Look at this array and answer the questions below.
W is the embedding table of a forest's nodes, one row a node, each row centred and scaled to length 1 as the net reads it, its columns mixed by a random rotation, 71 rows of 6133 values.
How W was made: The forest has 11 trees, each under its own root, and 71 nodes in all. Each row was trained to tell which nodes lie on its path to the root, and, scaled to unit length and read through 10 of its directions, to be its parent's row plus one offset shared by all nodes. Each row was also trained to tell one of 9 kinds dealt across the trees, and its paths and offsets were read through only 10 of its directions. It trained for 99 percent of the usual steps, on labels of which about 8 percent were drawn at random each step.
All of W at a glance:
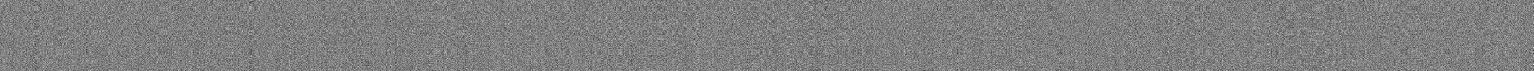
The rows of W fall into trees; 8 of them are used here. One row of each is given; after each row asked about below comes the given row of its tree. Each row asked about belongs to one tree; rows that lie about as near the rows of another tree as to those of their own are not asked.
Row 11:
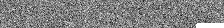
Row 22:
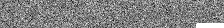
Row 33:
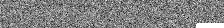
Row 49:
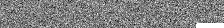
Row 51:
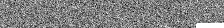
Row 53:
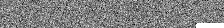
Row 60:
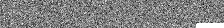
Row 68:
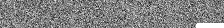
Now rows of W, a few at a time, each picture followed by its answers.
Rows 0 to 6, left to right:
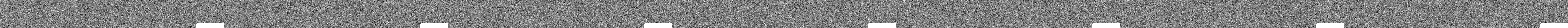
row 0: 33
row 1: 53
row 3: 51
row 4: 60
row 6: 33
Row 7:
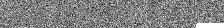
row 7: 33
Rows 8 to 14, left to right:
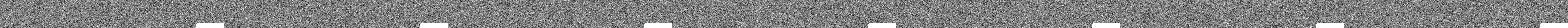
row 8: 33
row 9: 33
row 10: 33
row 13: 49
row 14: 33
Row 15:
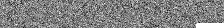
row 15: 49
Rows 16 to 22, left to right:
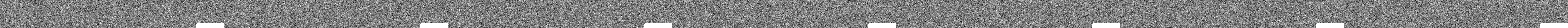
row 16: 60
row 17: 60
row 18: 60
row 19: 68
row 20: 49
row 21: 51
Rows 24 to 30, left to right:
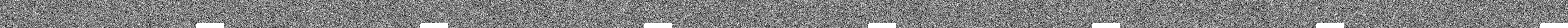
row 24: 68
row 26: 68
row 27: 49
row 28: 49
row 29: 53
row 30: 33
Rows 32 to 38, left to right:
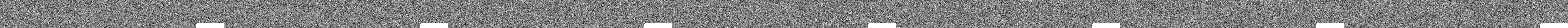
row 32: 68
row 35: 51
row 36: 49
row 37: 68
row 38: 51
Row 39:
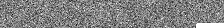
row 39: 51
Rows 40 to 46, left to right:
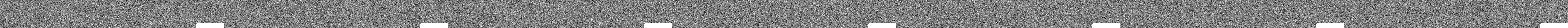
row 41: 68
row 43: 68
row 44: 68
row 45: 60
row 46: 53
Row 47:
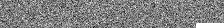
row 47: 22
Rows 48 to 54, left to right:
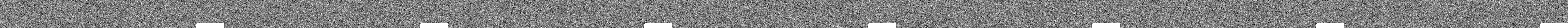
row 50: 53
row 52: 51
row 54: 49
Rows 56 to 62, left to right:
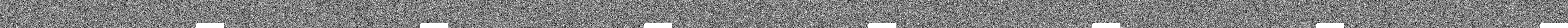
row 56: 33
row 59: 68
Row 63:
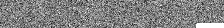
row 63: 49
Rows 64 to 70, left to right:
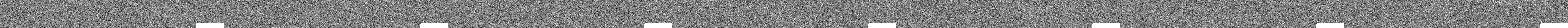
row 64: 33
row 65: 68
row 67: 51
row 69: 53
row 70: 49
